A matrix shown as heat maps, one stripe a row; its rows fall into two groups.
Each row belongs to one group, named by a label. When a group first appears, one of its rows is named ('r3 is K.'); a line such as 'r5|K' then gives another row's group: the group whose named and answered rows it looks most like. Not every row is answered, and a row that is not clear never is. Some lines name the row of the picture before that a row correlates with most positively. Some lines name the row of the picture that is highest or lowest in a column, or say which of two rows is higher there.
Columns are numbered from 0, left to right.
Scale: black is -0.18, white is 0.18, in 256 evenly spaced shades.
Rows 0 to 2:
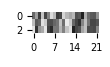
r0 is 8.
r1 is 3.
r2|3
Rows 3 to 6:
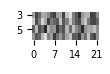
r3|3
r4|3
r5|8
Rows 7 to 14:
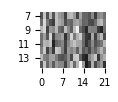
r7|8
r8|8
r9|3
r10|8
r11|8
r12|8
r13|3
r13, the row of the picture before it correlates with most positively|3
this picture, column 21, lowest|14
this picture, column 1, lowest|13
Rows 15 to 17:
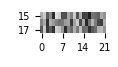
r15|8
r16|3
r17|8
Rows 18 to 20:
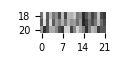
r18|8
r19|8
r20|3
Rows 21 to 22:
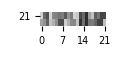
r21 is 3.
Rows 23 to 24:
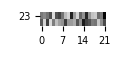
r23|3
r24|8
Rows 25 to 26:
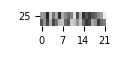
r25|8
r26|8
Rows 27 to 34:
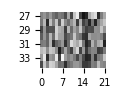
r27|3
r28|8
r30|8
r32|3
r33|8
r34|8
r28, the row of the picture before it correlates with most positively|25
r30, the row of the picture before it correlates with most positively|26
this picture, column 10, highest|31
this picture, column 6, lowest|32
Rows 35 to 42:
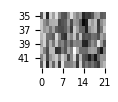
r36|3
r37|3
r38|8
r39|8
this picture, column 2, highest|37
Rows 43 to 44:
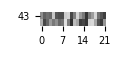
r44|3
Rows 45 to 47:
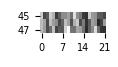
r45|3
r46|3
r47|3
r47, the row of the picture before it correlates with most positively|43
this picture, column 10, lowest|46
